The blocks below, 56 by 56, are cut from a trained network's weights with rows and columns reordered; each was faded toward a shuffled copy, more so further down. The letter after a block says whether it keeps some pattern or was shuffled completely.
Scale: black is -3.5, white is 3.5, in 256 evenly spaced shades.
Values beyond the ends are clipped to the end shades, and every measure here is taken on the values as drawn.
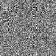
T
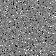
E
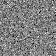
E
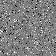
E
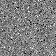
E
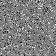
E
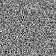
T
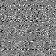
T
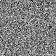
E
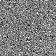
E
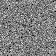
E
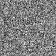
T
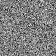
E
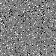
E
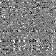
T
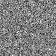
E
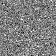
E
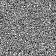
E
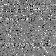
T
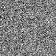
T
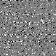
T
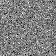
E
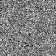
T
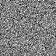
E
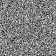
E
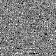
T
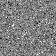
E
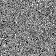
E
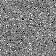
T
